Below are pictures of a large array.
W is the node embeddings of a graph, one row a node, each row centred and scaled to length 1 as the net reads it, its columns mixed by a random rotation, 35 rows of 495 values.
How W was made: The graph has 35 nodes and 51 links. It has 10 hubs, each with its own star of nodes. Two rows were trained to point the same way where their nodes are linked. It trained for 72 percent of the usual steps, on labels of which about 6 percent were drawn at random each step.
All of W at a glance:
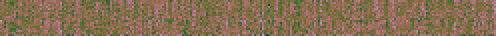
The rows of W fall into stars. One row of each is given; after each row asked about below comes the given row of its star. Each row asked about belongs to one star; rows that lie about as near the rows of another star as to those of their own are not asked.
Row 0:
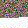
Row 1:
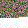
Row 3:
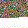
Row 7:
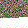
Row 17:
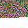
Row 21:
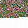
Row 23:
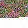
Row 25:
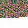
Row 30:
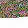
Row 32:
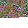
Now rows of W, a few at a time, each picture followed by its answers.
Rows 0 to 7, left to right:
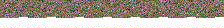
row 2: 30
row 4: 21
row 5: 3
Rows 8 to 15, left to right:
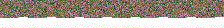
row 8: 17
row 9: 3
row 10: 23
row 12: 7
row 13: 0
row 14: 23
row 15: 0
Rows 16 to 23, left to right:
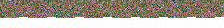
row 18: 1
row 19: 25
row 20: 23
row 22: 32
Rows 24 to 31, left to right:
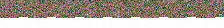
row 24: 0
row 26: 7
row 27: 32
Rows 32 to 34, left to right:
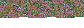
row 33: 17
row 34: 21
